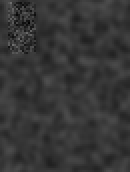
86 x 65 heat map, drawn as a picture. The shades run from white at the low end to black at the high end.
Odd patch: rougher, in the top left. Grain: blotchy. Mirror symmetry: none. Average level on the scale: 80%.
